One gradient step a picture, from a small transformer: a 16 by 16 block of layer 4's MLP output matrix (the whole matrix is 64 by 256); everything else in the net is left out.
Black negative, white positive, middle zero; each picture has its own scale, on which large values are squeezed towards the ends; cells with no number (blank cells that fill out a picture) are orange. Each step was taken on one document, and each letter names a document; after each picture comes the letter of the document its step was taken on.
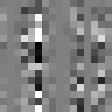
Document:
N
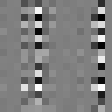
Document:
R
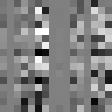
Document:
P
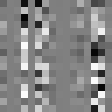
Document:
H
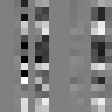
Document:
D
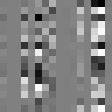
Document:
R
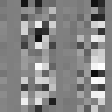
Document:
R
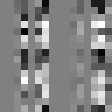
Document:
D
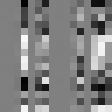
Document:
D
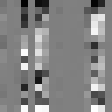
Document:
H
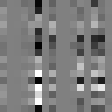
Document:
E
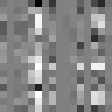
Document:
E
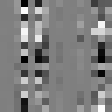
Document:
D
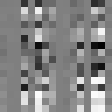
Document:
R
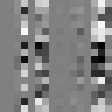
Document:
D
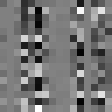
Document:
N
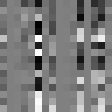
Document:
E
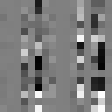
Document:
R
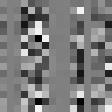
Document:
N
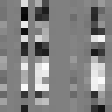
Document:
H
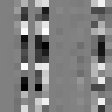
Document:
D
